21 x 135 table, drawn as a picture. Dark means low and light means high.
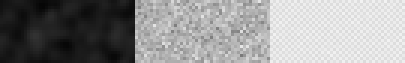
The table splits into one row of 3 panels. Panel 1,1: very low, blotchy, faint in contrast. Panel 1,2: high, fine-grained. Panel 1,3: very high, checkered, faint in contrast.
